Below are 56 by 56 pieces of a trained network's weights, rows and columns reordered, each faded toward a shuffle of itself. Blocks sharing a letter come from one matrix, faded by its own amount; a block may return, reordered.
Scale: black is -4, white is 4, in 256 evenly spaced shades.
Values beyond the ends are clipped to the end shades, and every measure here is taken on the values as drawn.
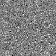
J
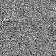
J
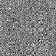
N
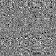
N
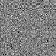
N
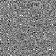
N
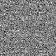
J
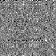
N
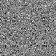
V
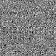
V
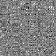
N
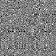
N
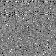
V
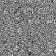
N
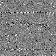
V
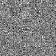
J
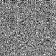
V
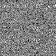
J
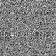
V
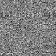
V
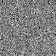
J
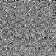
N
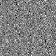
J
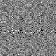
N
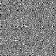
N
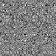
N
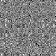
N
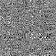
N
